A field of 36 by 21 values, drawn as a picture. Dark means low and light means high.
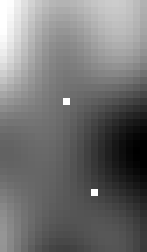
There are two isolated cells, each far higher than the cells round it. There is an overall slope up to the top left. The middle right is the ninth with the lowest average. No regular stripes run through it. The ninth with the highest average is the top left.
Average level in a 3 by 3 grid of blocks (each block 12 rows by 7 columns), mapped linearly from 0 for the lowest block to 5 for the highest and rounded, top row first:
5 3 4 | 2 2 0 | 2 1 0
